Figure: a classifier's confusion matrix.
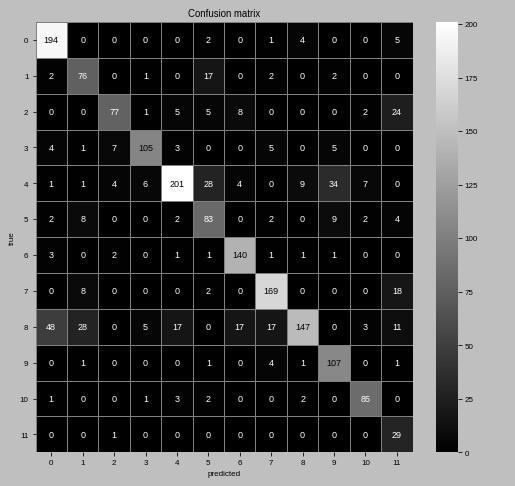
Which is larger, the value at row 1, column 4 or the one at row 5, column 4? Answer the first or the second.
the second
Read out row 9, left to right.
0 1 0 0 0 1 0 4 1 107 0 1
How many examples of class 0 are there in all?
206
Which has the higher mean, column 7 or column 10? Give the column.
7
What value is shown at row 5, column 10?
2
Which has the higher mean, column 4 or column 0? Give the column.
0
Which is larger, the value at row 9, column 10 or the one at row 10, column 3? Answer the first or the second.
the second
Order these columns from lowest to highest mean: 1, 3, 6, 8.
3, 1, 8, 6
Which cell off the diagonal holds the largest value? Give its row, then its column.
8, 0
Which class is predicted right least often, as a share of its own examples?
8
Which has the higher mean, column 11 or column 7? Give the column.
7
